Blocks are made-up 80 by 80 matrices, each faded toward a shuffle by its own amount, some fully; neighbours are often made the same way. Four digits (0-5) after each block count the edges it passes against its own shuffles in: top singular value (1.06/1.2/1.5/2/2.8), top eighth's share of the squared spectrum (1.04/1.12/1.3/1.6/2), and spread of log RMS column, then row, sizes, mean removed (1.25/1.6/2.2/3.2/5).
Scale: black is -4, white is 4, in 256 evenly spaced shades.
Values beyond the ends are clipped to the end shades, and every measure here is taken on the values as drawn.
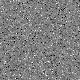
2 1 0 0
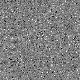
3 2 0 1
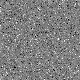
1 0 0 0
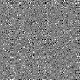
4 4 2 2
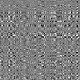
5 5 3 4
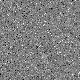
0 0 0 0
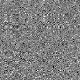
4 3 2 2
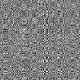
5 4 3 3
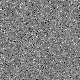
1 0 0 0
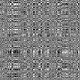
5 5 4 4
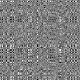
5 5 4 3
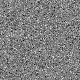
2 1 0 0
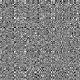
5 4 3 3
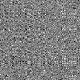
4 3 2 2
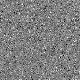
3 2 1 1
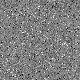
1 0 0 0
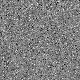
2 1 0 0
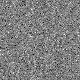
0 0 0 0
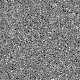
0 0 0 0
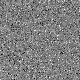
0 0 0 0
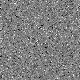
3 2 0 0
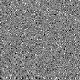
4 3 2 1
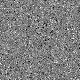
1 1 0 0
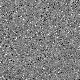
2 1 0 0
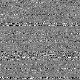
2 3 0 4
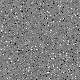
0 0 0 0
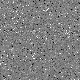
0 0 0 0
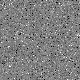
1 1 0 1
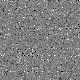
1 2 0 2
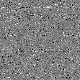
1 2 0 2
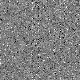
1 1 2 0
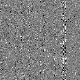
2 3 3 0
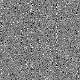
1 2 2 0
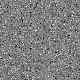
3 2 1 0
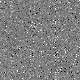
2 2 1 1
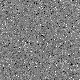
1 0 0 0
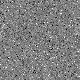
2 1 0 0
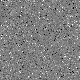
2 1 0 0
